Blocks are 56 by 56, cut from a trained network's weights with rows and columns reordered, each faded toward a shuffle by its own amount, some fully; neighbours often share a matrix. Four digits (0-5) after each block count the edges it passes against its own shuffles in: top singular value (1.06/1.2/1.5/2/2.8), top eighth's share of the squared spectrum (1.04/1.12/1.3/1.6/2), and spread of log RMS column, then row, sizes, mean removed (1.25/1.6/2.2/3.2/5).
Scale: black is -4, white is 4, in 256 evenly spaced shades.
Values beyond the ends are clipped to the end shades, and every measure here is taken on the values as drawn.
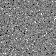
0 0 0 0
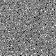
1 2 1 0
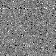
2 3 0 1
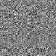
3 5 1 3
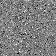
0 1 0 0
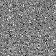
2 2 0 1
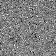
0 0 0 0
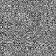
3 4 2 2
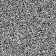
0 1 0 0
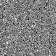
0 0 0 0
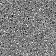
0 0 0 0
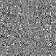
3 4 2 2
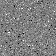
0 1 0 0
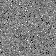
0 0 0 0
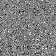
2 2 0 1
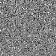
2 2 0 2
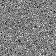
1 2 0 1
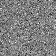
0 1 0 0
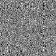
3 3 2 1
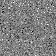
1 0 0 0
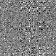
3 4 2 2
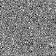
2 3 1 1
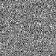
3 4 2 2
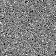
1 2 0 1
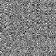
3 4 2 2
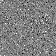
1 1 0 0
